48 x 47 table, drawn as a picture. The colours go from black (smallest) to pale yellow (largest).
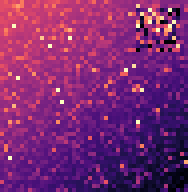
Fine speckle covers the field. The ninth with the lowest average is the bottom right. Values change most from cell to cell in the top right. Values rise toward the top left. An odd patch, rougher than its surroundings, sits in the top right. No regular stripes run through it. The ninth with the highest average is the top left.
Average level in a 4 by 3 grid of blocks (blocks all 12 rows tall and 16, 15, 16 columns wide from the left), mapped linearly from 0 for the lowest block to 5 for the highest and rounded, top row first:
5 4 3 / 4 3 2 / 3 2 1 / 2 1 0
